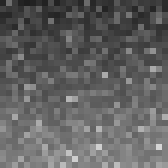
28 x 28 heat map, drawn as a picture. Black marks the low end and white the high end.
Overall the values sit about 40% of the way up the scale. There is an overall slope up to the bottom. The grain is fine, like static. There are no regular stripes. No single row or column stands out from its neighbours.
